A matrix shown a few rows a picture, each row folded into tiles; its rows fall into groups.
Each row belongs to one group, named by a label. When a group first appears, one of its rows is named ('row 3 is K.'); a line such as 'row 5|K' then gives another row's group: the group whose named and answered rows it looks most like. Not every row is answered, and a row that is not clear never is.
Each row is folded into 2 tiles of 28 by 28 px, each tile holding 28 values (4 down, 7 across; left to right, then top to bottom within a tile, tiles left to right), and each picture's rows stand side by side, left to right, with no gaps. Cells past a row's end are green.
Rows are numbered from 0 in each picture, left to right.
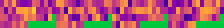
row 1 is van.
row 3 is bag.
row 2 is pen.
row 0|pen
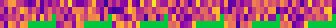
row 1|pen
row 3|bag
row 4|bag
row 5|bag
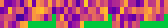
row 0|bag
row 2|pen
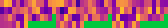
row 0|van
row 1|van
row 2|pen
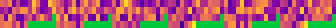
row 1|van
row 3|bag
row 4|van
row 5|bag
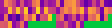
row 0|pen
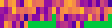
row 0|van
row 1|pen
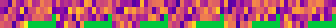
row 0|bag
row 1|van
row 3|bag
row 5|van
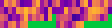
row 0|pen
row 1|bag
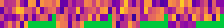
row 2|pen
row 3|pen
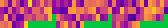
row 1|van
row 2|bag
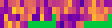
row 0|van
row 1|pen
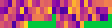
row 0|bag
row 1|van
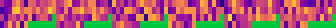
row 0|van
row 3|pen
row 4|pen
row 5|pen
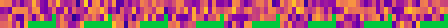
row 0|van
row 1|bag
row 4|pen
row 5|pen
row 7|van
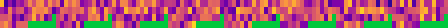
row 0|bag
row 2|van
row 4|van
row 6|pen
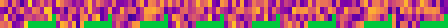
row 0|bag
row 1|van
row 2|bag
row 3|van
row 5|van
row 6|bag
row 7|pen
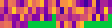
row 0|van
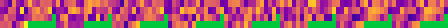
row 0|bag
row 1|van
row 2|bag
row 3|van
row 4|pen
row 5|van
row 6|bag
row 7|bag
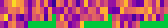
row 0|pen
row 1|bag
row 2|pen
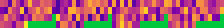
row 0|bag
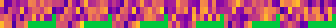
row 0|bag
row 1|bag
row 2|bag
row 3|pen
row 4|pen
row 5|pen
